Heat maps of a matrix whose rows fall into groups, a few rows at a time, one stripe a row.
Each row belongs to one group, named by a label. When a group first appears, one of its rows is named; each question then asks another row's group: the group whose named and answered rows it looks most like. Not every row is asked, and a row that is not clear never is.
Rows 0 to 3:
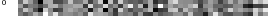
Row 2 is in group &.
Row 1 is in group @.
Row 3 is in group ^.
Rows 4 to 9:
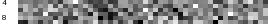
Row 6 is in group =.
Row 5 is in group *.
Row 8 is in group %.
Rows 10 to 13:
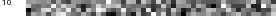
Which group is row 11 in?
^
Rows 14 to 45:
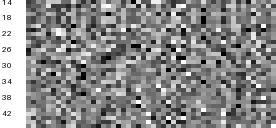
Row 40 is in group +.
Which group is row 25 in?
+
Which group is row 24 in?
%
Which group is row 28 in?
=
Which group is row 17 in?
=
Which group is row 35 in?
%
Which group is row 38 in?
+
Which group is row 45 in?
&
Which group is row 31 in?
=
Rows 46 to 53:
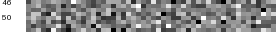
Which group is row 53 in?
&
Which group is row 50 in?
*
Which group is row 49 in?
&
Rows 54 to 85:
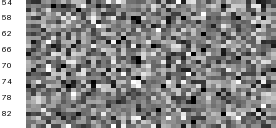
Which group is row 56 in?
=
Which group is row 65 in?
%
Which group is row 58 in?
+
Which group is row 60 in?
^
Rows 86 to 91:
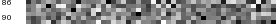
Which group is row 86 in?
=
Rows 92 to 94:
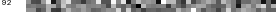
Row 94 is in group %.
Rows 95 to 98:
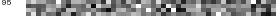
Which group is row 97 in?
=
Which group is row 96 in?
@
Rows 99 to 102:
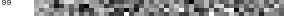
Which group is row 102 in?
*
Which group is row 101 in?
%
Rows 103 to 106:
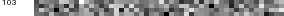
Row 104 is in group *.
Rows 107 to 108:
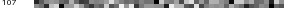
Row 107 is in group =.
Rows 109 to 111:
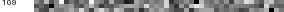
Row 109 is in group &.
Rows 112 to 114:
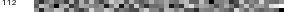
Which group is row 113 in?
&
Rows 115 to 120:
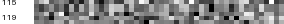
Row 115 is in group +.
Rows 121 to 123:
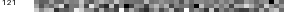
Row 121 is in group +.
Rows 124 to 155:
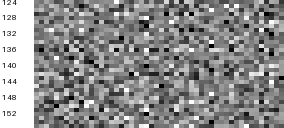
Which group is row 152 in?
+
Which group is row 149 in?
%
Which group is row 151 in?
@
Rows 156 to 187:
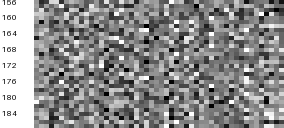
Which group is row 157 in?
&
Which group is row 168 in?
&
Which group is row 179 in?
&
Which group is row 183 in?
&
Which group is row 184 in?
%
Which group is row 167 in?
*
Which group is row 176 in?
&
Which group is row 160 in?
*
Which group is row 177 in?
*
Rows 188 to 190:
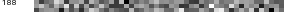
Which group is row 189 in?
*
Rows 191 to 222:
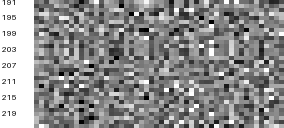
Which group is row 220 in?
^
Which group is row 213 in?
%
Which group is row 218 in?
%
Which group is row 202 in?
%
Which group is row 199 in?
&
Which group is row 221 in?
%
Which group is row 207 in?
^
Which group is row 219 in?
*
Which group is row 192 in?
@
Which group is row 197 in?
*
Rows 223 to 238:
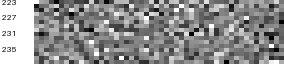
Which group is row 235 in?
@
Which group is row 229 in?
*
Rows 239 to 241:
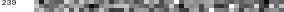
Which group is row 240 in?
^
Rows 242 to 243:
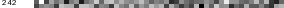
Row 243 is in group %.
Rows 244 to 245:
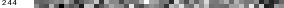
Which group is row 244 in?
@
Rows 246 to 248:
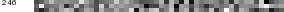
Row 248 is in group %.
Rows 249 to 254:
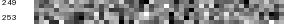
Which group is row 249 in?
+
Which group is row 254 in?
&
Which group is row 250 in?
%
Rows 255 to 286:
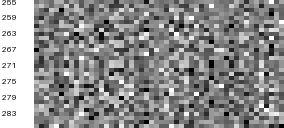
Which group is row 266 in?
+
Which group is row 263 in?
@
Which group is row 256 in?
*
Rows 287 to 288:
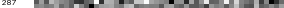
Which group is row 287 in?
@
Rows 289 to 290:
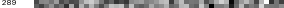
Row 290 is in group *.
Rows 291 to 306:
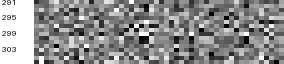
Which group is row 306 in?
@
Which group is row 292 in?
+
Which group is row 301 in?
+
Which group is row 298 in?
%
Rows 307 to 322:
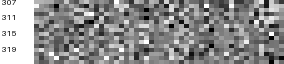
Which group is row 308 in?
^
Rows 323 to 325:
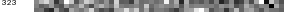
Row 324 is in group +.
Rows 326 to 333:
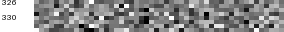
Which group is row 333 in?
^
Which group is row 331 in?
+
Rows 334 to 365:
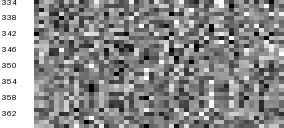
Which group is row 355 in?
^
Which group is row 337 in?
&
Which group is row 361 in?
@
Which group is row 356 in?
^
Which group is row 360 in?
*
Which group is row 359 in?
*
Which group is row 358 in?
+
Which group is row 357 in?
*
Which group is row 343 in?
^
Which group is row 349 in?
=
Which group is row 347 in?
&
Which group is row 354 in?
*
